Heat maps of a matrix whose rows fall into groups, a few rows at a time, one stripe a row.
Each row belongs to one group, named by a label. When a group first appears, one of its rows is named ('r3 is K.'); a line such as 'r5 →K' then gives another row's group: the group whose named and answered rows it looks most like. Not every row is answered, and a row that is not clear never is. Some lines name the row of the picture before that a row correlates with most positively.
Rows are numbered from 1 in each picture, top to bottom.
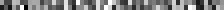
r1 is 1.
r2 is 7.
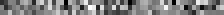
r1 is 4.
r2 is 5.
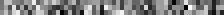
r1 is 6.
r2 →7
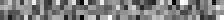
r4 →5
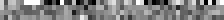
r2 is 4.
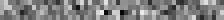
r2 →6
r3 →4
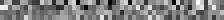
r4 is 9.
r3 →7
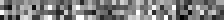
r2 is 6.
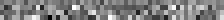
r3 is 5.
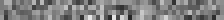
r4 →5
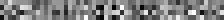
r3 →7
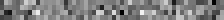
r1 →6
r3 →4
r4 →7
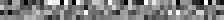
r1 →1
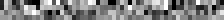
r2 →6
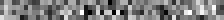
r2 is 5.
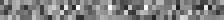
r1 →9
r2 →1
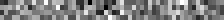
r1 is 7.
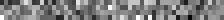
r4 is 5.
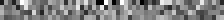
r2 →9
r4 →5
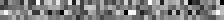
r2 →5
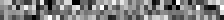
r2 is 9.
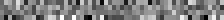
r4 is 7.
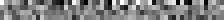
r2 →4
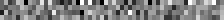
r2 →4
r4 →9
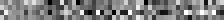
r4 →5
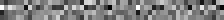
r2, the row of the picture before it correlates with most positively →2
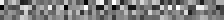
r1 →4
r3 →9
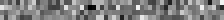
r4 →4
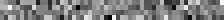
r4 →5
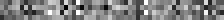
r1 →1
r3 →1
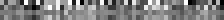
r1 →9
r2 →1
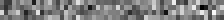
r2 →7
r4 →1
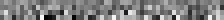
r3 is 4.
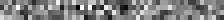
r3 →4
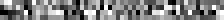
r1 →6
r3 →5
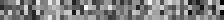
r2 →5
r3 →9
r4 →1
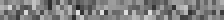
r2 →6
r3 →9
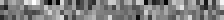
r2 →7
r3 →1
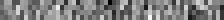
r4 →9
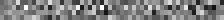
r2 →9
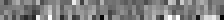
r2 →1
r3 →1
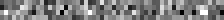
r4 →7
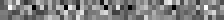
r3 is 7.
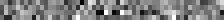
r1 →5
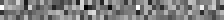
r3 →5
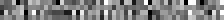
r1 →7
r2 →7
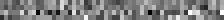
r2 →7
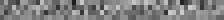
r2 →7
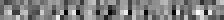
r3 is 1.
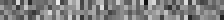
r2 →9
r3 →1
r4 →9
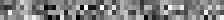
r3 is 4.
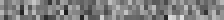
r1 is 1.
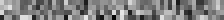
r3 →5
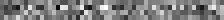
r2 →7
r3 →5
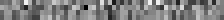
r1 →9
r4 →1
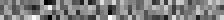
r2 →1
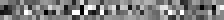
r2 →5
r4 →6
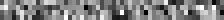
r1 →6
